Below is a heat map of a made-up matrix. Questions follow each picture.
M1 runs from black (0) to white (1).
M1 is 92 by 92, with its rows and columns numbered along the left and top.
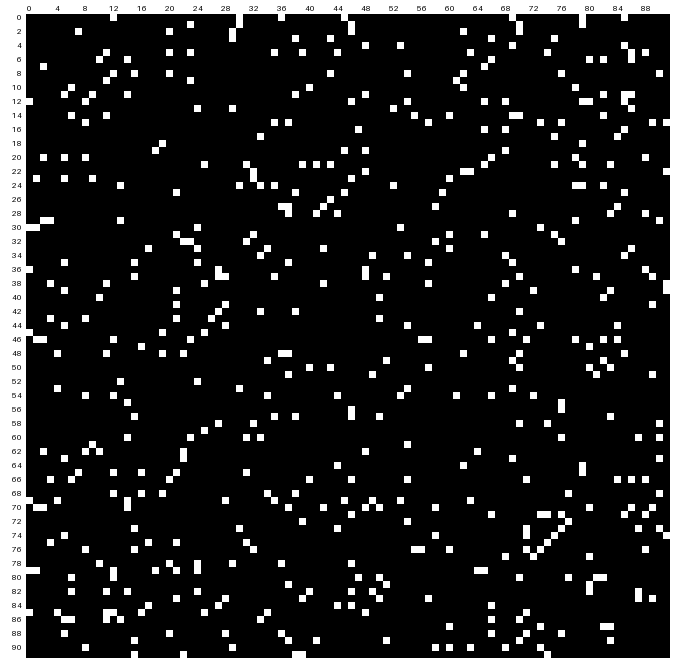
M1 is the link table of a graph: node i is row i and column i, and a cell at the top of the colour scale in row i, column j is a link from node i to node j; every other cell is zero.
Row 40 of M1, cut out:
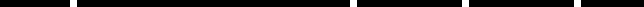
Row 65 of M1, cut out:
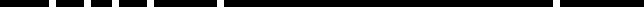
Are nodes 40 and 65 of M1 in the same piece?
yes
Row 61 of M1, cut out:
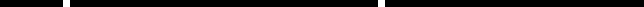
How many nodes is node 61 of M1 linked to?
2
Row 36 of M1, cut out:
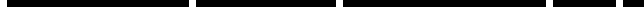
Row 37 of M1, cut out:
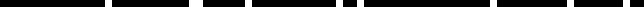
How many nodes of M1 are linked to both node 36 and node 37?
2
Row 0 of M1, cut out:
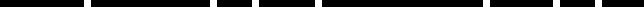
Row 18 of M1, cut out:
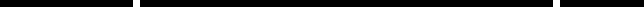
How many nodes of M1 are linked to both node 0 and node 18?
1
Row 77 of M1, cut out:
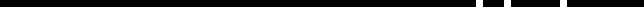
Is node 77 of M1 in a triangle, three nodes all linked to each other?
no
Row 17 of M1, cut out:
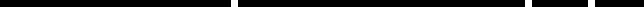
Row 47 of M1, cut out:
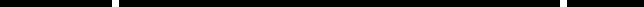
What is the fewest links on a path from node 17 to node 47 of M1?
5
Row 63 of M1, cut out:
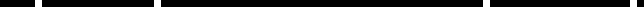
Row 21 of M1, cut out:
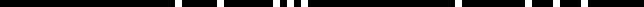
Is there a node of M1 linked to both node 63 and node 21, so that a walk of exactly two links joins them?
no
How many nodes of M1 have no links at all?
1
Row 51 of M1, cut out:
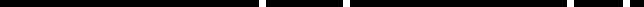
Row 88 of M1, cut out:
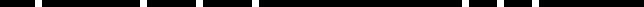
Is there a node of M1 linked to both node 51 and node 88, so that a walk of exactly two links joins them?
no
